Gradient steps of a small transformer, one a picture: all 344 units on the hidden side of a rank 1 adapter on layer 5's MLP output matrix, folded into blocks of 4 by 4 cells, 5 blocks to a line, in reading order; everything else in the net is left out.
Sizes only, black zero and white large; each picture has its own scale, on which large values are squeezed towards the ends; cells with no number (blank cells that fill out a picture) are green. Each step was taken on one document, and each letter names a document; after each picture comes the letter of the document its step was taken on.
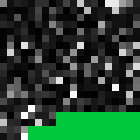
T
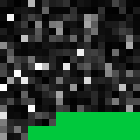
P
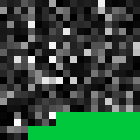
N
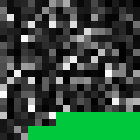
P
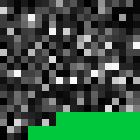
N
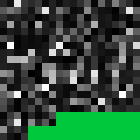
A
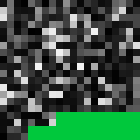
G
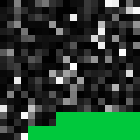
T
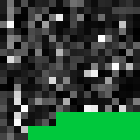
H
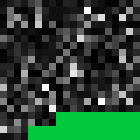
A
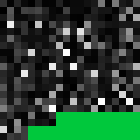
A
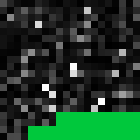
A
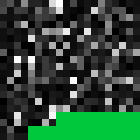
N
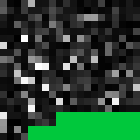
P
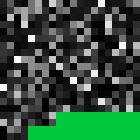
N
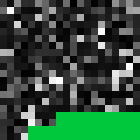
T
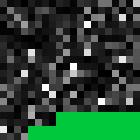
A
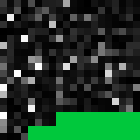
P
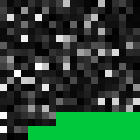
P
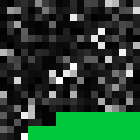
T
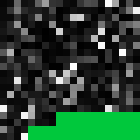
T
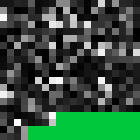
G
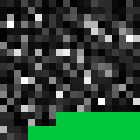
P
